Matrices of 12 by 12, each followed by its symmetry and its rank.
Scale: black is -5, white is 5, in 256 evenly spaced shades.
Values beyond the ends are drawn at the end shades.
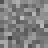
neither, full rank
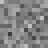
neither, full rank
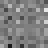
antisymmetric, rank two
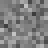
antisymmetric, full rank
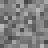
antisymmetric, full rank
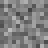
antisymmetric, full rank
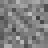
antisymmetric, full rank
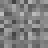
antisymmetric, rank two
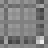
symmetric, rank one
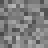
neither, full rank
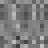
neither, rank two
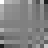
symmetric, rank one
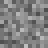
neither, full rank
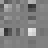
symmetric, rank one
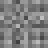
antisymmetric, rank two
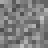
neither, full rank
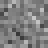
antisymmetric, full rank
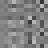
neither, rank two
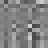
neither, rank two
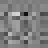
neither, rank two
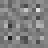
antisymmetric, rank two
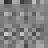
neither, rank two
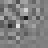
antisymmetric, rank two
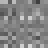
neither, rank two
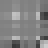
symmetric, rank one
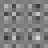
symmetric, rank one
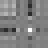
symmetric, rank one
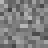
neither, full rank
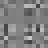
antisymmetric, rank two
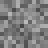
antisymmetric, full rank
